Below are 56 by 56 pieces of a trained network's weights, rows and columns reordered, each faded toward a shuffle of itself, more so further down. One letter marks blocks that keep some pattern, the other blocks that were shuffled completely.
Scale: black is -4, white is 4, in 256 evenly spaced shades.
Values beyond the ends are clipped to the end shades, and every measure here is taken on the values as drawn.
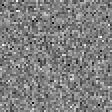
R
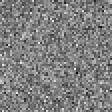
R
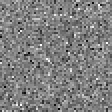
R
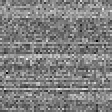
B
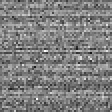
B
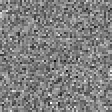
R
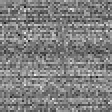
B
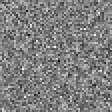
R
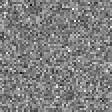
R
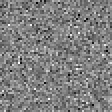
R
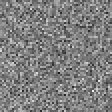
B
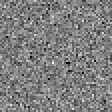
R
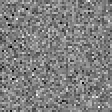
R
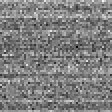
B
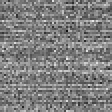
B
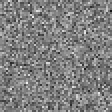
R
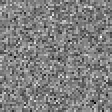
R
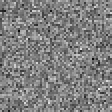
R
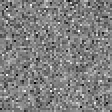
R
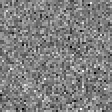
R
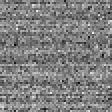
B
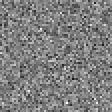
R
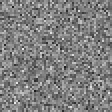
R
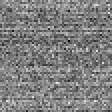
B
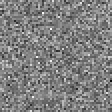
R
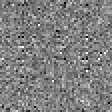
B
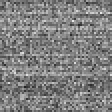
B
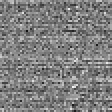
B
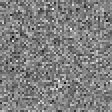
B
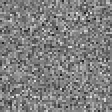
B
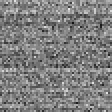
B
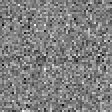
B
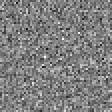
R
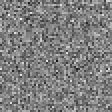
R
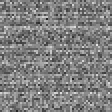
B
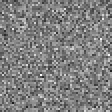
R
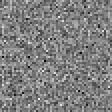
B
